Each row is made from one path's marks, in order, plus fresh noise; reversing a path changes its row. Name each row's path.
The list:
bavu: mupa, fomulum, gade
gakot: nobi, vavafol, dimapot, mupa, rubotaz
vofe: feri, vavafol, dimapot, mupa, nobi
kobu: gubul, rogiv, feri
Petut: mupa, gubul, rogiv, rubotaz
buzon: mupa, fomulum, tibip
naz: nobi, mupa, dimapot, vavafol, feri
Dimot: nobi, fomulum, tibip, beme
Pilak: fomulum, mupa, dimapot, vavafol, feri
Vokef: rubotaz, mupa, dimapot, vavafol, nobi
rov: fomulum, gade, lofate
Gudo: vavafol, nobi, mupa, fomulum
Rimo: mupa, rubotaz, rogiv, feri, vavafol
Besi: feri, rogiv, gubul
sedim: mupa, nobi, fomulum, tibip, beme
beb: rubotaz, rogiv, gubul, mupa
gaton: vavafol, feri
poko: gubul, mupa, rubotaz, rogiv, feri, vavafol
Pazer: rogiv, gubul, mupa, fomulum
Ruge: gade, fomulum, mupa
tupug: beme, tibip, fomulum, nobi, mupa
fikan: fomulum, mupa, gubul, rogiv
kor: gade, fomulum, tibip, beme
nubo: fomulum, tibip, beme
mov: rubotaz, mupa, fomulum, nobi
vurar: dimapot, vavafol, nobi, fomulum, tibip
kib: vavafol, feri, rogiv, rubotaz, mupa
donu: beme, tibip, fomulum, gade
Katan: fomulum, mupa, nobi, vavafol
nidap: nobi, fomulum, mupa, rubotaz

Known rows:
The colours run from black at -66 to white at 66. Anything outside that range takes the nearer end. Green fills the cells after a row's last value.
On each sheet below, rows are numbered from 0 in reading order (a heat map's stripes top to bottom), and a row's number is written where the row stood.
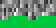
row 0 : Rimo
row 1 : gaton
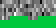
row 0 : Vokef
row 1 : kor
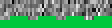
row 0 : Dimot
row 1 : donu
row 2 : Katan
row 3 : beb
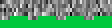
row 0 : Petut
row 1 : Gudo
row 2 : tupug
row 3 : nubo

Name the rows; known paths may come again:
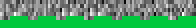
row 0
gaton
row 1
bavu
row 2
naz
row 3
gakot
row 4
Ruge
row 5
kor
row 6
Pazer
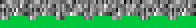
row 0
Petut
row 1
mov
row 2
kib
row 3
Pilak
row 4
nidap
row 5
Vokef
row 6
Rimo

